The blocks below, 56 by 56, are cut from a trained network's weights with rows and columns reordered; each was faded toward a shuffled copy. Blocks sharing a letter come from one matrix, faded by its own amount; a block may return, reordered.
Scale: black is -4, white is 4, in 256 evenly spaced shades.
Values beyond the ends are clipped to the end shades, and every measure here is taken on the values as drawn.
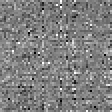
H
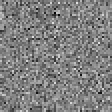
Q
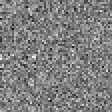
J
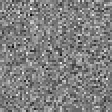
J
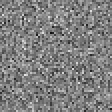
J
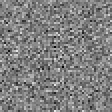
Q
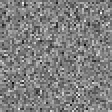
J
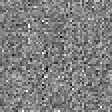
Q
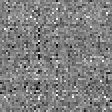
H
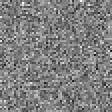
J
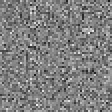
J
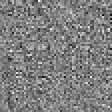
Q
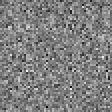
Q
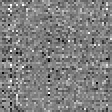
H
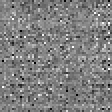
H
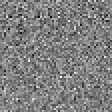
Q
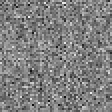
J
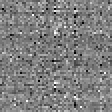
H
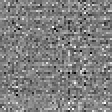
H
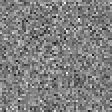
J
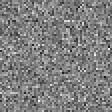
Q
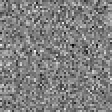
J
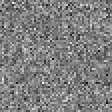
Q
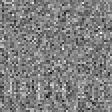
J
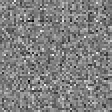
Q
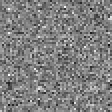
Q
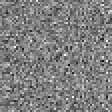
Q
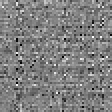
H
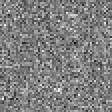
Q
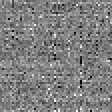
H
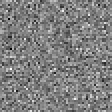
J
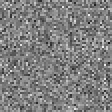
J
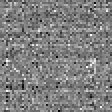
H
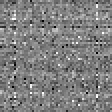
H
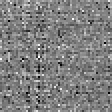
H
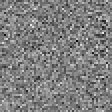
J
